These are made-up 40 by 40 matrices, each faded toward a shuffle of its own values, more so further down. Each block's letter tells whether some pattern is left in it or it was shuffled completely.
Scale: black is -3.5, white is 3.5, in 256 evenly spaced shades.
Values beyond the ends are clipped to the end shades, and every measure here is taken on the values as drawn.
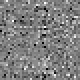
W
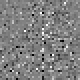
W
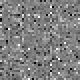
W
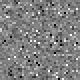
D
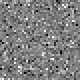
D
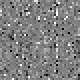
W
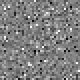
W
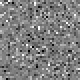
D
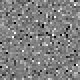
D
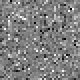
W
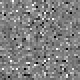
W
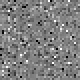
W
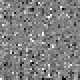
W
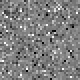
D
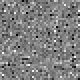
D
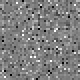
W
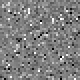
D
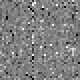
W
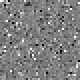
D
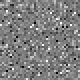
W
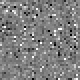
W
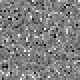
D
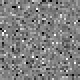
W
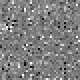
W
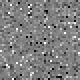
W
